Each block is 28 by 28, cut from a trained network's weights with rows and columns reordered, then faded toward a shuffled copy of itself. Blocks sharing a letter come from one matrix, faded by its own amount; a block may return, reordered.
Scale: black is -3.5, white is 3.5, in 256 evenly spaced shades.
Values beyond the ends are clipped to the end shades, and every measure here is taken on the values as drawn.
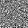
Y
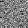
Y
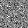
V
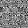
Y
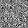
Y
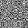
Y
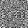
Y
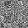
Y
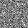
V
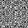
Y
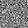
Y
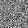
Y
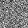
V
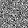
V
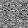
Y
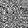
Y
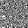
Y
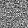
V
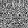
Y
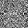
Y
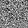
V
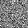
V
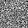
V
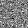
V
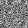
V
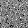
V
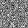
V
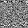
Y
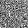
V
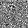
V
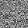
Y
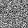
V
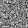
V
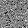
V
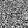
Y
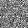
V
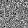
V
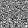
Y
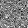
V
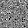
V
